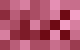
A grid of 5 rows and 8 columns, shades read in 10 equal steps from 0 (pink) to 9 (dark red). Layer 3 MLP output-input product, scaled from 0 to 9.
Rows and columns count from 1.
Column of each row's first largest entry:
1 7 6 5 1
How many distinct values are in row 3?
7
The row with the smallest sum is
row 1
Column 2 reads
3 4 5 7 4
